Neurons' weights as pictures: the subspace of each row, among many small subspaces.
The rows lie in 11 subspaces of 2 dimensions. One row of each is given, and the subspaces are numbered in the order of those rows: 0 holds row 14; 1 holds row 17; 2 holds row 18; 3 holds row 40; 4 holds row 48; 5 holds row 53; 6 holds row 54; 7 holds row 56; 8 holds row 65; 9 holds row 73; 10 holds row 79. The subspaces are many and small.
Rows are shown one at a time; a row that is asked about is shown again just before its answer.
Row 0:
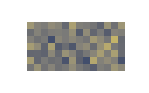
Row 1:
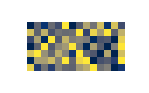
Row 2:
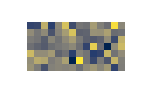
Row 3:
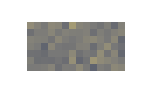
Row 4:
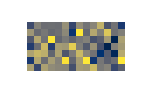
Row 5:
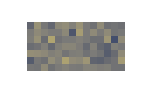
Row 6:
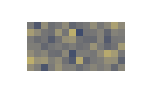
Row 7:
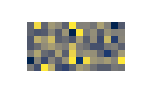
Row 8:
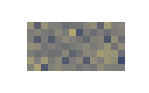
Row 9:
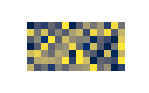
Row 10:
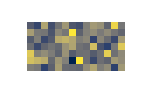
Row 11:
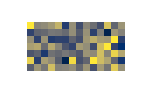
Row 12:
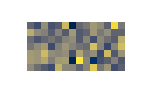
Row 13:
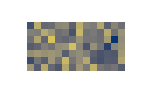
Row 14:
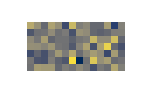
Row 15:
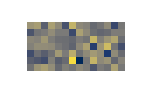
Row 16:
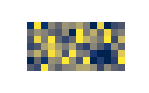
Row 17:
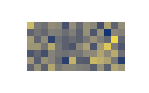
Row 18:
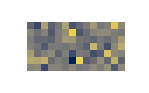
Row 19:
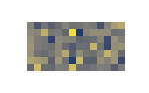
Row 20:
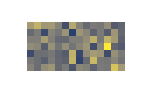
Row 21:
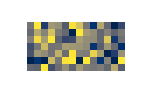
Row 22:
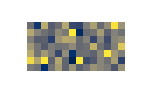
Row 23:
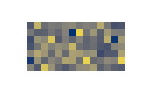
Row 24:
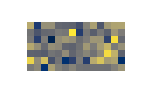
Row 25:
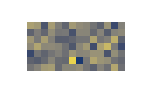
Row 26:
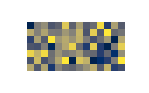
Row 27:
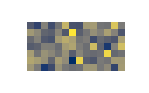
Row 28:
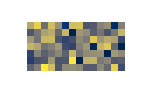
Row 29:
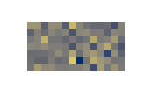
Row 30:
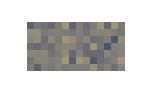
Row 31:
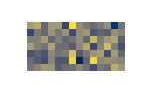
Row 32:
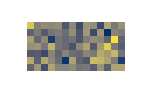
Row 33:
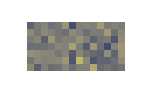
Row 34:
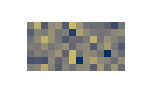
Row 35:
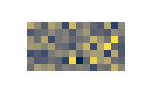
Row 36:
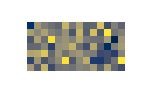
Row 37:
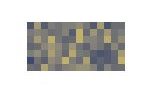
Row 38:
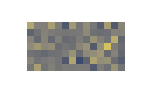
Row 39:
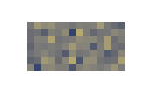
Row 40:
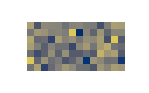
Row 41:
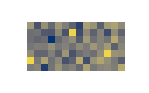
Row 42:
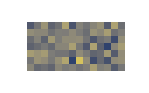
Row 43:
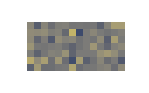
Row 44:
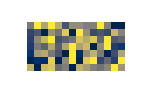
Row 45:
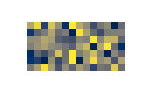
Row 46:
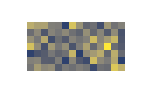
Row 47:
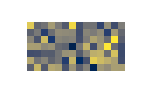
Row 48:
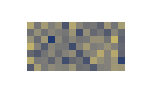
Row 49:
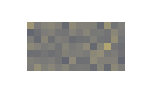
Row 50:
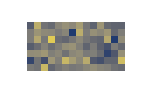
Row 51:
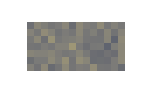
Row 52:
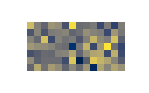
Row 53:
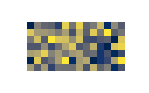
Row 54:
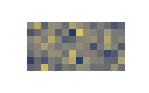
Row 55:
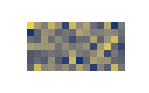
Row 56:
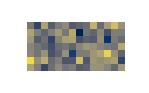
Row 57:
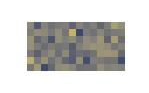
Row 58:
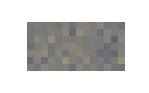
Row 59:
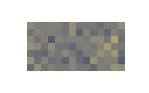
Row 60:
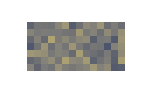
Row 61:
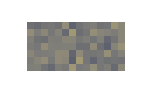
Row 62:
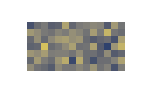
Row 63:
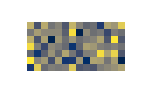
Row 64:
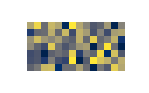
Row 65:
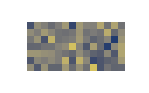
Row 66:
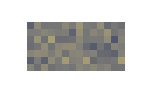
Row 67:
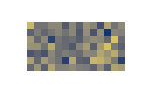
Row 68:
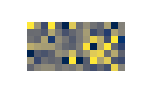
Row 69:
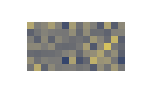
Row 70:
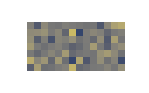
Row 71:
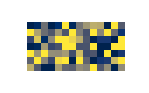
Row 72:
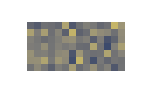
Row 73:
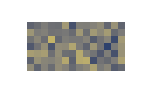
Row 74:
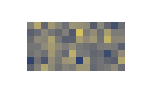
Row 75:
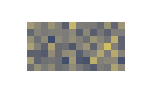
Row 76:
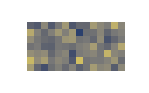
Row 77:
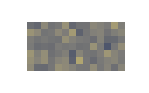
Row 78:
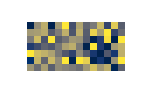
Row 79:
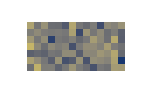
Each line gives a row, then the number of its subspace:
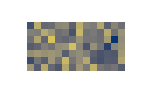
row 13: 8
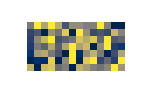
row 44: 10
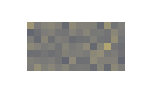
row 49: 7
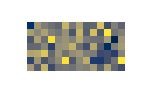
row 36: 1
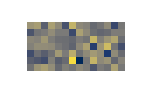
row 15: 0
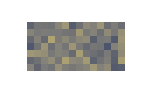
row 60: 10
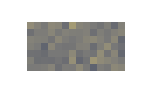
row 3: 3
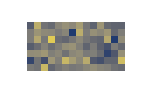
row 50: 2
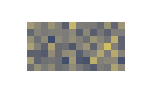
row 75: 9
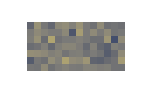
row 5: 2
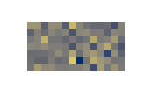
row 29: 8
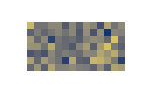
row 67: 1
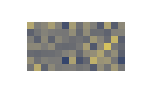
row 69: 6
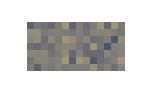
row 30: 6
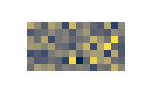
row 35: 0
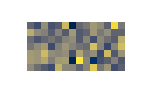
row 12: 3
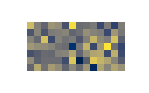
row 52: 8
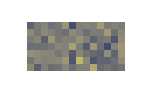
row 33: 8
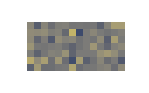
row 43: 4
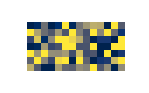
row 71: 5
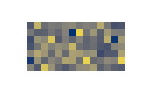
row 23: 3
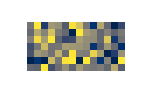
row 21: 2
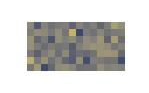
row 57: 3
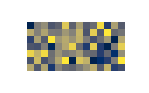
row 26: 1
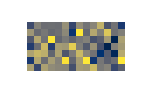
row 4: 9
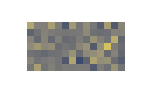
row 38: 6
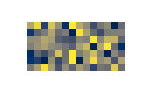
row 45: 0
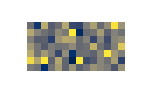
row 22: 0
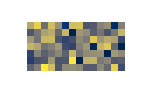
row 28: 5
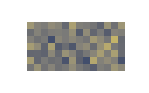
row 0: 9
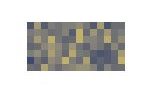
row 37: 7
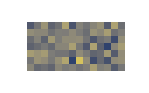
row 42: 0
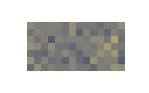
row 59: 9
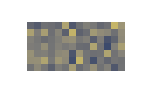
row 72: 4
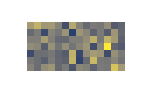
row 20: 10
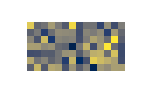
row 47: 8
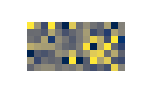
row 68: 2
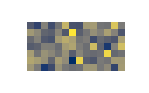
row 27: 5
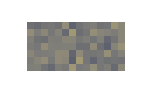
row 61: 4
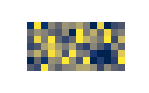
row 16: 7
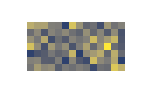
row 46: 10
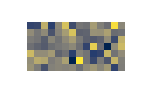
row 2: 2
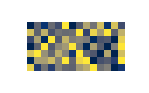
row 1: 4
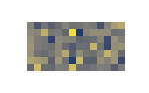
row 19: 10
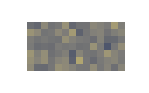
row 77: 6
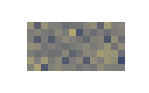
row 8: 6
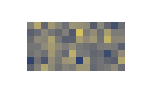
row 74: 7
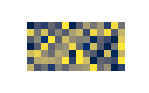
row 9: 4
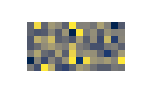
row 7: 3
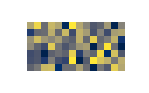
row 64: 3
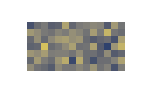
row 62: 5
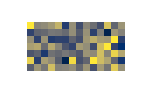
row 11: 5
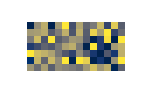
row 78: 2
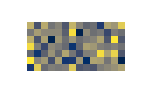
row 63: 4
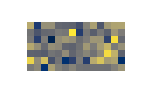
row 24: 2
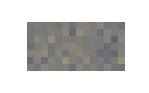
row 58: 9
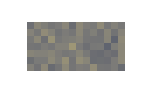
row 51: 8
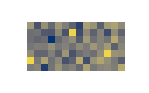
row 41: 5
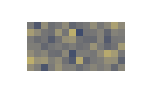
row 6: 6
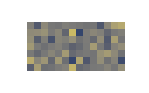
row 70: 4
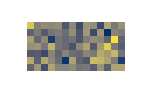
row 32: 1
